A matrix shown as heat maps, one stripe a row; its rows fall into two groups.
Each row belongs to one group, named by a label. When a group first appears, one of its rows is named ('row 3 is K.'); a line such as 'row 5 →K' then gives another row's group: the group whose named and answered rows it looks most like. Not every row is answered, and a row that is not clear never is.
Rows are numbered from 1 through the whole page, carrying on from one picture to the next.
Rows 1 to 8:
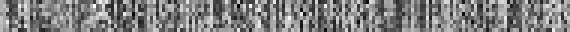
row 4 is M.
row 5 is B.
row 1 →M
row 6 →B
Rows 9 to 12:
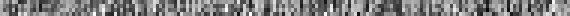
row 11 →B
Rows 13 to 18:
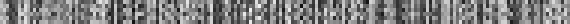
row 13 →M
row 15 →M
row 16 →M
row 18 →M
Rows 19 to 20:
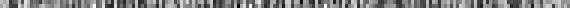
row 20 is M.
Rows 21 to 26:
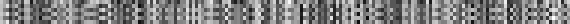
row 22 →B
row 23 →M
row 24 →B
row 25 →M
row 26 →B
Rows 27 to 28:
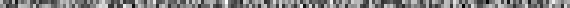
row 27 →B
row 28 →M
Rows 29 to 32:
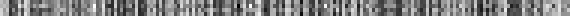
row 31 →B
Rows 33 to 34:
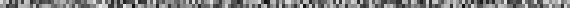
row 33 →B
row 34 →M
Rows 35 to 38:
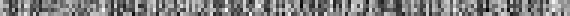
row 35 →M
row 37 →B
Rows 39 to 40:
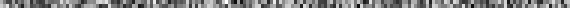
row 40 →B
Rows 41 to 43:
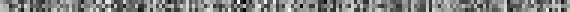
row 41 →B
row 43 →B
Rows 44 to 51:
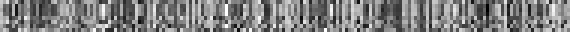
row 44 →B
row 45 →B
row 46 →B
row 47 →B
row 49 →B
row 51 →M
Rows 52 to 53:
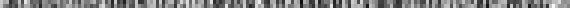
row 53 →M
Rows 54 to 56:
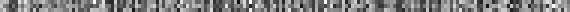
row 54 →M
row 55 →M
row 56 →M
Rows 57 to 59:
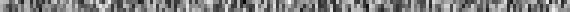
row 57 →B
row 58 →M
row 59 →M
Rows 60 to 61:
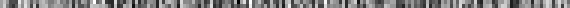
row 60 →M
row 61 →M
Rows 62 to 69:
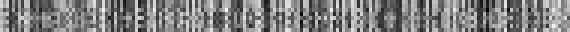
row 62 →B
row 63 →B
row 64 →B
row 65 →M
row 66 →M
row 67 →M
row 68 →M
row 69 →B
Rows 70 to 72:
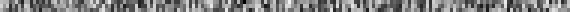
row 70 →B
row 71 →B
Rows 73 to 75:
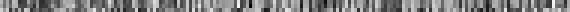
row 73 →B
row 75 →B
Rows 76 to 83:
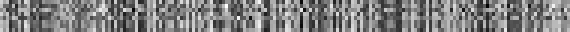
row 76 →M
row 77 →B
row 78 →M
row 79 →B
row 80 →B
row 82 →M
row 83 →B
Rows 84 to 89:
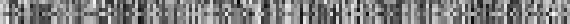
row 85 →B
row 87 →M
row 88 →B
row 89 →B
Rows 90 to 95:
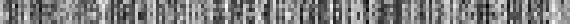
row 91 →B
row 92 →M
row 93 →B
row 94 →M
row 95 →M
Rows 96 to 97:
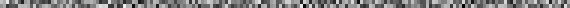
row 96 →B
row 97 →M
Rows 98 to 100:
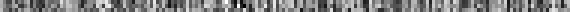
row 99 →B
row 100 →M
